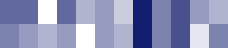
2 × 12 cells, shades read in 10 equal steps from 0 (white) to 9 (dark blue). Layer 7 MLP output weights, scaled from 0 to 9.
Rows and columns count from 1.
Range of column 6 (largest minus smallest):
0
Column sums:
11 10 3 10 3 8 5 18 10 14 5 8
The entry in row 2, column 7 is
3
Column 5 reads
3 0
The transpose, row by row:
6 5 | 6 4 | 0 3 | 6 4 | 3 0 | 4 4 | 2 3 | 9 9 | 5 5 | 7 7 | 4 1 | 3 5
